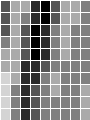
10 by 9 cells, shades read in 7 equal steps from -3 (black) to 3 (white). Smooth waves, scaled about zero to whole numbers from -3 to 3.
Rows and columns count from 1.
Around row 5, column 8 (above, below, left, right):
0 0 1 0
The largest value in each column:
2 1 1 -1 0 1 1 1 1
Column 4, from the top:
-2 -2 -3 -3 -3 -2 -2 -1 -1 -1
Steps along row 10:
down down up up same same same up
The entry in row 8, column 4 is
-1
